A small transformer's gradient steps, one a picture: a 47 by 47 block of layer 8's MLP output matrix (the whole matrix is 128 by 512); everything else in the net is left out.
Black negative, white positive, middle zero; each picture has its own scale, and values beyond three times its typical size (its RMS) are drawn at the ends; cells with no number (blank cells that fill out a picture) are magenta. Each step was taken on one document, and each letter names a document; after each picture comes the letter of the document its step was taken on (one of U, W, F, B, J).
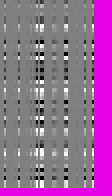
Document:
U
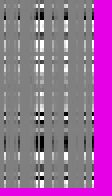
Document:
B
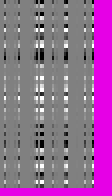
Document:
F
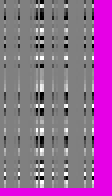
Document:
B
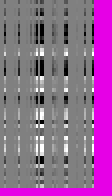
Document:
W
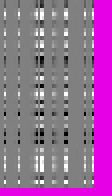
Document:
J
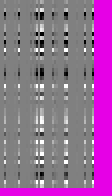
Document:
F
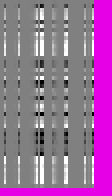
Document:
J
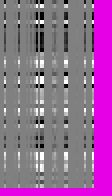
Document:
W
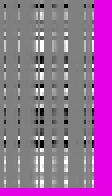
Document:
J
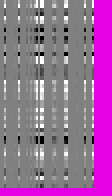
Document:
W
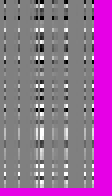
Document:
B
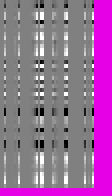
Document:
J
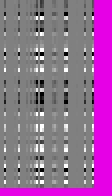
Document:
W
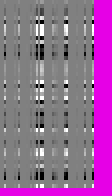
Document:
U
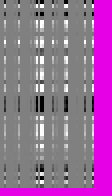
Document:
B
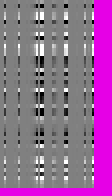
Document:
J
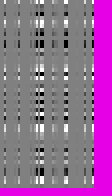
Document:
F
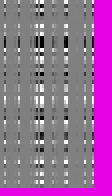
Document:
F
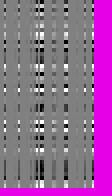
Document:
U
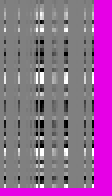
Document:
U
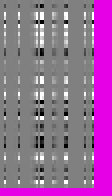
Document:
J
